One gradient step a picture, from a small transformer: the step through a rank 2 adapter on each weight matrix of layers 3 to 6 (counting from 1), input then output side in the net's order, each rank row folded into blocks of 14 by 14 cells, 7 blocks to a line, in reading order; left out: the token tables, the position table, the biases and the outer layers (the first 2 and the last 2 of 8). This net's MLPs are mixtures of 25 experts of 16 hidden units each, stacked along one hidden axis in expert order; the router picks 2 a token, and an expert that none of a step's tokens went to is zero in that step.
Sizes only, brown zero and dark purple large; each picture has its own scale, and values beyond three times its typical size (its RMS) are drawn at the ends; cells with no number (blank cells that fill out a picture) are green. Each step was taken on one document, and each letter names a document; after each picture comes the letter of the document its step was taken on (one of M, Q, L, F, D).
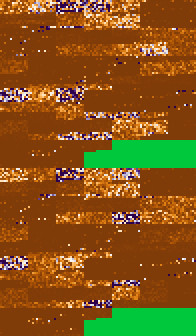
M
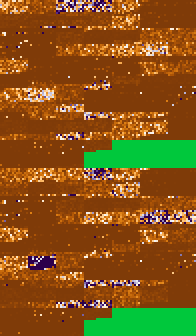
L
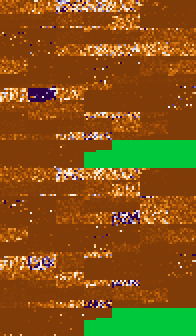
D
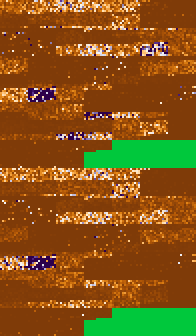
D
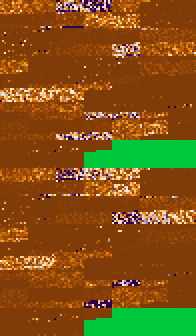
M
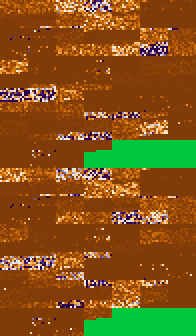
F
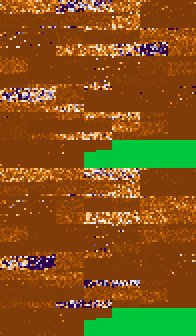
D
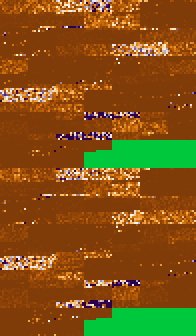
M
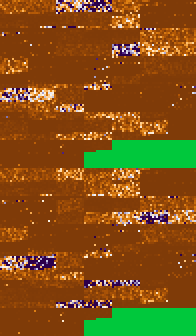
D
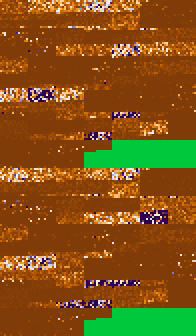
D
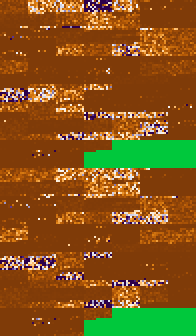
F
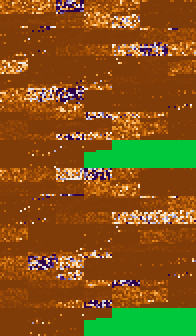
M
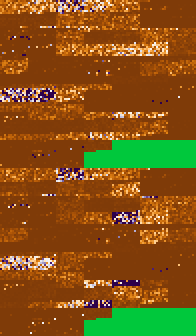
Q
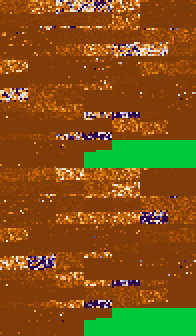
L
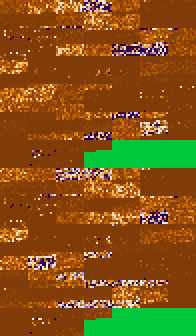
F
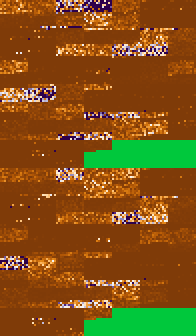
F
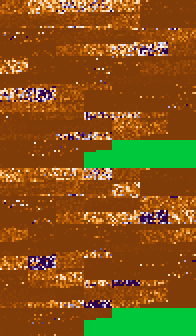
L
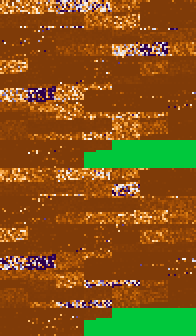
M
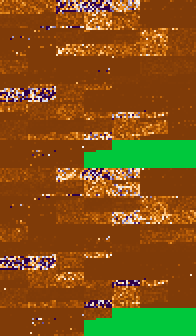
F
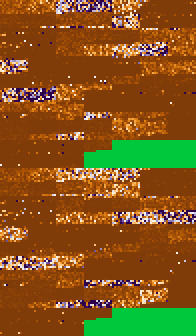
L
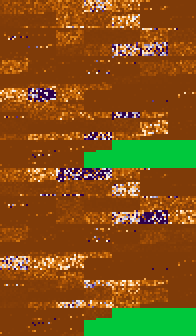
Q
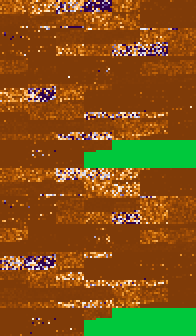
F
